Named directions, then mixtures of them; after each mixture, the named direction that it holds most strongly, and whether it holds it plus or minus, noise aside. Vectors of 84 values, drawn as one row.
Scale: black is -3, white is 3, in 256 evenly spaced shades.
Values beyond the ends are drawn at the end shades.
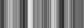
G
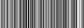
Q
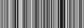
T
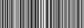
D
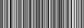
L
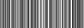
L, minus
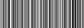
L, minus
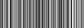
L, plus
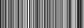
Q, minus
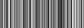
L, plus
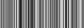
T, minus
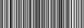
L, plus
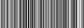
Q, plus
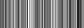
Q, minus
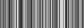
T, minus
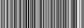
Q, plus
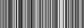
T, minus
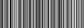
L, plus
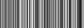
Q, minus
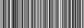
L, minus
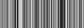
T, plus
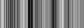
G, minus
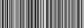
D, plus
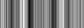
G, minus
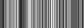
G, plus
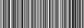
L, minus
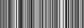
T, minus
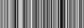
T, plus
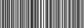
D, plus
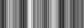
G, plus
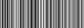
D, plus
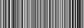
L, minus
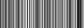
Q, minus
